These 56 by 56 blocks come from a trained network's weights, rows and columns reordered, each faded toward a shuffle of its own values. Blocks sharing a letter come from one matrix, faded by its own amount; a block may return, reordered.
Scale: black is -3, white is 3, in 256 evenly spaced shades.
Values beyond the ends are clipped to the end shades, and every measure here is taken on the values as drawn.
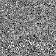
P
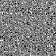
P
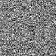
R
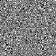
P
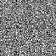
R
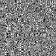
P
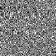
P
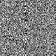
R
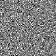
P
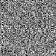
R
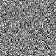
P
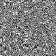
P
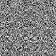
R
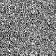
R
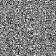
R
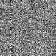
R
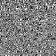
P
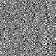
P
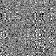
P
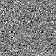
P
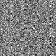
R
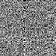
R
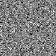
P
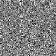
P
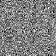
R
